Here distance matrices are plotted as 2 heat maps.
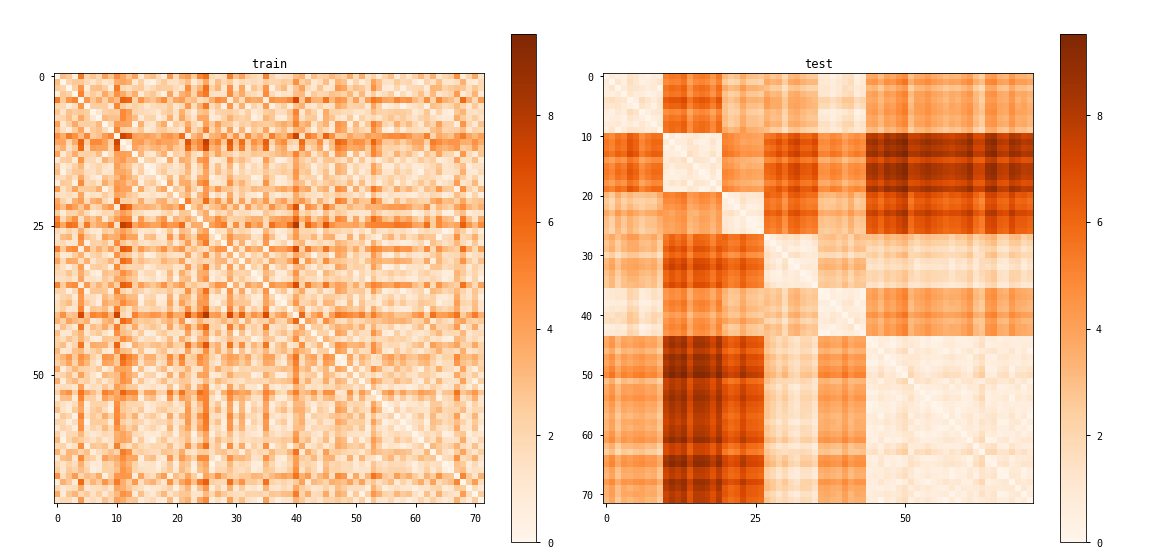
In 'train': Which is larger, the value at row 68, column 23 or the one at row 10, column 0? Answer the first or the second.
the second
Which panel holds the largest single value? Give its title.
test
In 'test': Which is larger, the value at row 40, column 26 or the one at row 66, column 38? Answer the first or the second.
the second
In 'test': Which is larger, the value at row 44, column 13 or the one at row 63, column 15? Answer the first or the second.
the first
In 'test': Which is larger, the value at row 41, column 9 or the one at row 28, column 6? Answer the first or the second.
the second
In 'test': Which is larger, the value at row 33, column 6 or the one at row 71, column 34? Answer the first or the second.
the first
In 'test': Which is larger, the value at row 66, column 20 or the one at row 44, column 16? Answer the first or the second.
the second
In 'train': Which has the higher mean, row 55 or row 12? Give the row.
12
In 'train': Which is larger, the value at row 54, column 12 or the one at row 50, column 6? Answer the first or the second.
the first
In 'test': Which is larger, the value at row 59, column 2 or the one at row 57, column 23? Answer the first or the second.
the second
